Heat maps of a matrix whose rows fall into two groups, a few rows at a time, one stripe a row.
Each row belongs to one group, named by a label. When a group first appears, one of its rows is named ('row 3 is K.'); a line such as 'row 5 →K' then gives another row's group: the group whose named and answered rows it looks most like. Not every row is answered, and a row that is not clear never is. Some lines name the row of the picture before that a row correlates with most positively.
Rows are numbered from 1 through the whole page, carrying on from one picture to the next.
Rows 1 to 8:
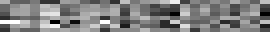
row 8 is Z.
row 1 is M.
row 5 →Z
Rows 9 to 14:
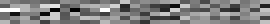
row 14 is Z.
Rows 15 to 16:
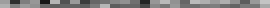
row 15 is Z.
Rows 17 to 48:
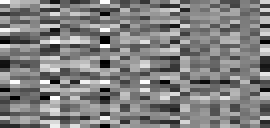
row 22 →M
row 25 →M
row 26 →Z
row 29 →M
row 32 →Z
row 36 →M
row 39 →Z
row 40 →M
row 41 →Z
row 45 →Z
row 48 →Z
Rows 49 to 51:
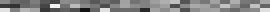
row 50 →Z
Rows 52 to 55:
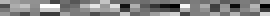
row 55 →M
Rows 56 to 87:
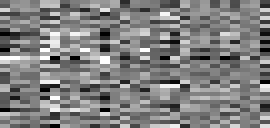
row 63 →Z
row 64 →Z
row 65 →Z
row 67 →Z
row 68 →Z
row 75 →Z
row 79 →Z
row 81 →Z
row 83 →Z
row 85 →M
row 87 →M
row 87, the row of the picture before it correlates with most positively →55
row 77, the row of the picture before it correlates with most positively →55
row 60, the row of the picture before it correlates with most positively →55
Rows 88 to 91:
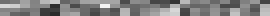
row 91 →M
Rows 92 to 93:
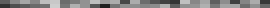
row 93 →Z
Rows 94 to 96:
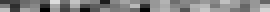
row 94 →Z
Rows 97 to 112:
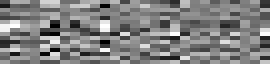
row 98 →Z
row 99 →M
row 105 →M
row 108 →Z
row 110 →Z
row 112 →M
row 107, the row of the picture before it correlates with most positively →94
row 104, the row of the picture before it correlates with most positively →96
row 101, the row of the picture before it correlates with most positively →94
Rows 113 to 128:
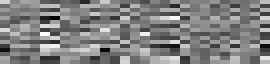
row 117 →M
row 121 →Z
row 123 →M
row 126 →Z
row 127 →M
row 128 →M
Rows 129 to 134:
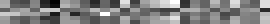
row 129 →M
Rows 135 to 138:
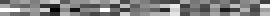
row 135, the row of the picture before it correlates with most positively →131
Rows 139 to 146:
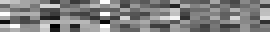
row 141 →M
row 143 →M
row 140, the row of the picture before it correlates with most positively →135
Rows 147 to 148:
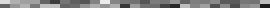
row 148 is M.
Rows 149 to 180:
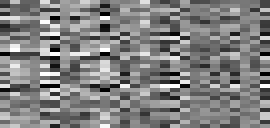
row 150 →Z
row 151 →M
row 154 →Z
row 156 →Z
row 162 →Z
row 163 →M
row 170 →M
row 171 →Z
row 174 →M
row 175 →M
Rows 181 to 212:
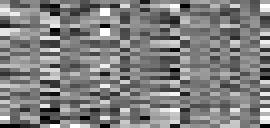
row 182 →M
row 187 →Z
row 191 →M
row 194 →M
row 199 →Z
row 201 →M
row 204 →M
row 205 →Z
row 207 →Z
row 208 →M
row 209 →M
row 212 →Z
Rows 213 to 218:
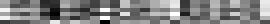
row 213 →M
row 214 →M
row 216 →M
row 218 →Z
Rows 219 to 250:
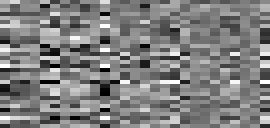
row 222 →Z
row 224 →Z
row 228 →Z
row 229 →Z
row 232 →M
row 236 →Z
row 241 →Z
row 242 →Z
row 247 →M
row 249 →M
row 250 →Z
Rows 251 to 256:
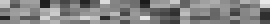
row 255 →Z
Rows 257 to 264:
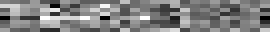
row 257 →M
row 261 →Z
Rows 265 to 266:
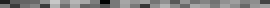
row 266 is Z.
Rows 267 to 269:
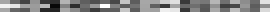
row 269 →M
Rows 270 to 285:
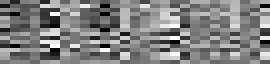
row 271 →Z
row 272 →M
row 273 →Z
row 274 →M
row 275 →M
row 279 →M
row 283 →M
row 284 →M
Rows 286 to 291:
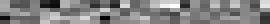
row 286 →M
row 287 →M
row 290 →Z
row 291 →Z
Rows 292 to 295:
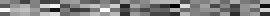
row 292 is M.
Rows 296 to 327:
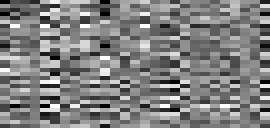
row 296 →Z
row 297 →M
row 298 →Z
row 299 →Z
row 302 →Z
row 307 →Z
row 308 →Z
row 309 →M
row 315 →Z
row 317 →M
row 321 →Z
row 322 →Z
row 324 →M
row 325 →M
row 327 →Z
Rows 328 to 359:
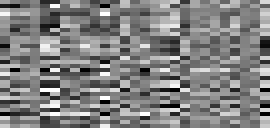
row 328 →M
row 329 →Z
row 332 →M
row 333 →M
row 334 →M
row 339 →Z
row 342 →M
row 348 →M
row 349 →M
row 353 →Z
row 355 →M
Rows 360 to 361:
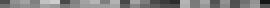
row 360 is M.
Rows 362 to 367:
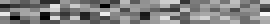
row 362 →M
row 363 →Z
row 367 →M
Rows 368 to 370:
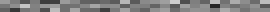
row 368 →M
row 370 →Z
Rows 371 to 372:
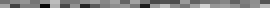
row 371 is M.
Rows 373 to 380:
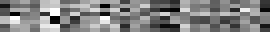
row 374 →Z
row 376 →Z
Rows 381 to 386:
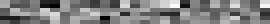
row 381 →M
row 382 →M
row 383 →Z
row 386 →Z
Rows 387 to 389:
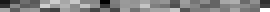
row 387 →Z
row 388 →Z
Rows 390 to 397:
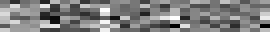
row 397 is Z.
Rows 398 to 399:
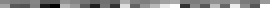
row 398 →M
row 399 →M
